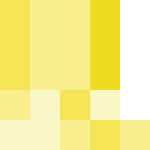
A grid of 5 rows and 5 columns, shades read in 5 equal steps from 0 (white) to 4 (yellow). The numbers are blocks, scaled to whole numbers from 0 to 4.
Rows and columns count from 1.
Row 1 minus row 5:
2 1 0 1 -2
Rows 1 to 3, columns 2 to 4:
2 2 4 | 2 2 4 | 2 2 4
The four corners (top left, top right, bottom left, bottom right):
3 0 1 2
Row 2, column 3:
2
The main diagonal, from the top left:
3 2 2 1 2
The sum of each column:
12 8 11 16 2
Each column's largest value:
3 2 3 4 2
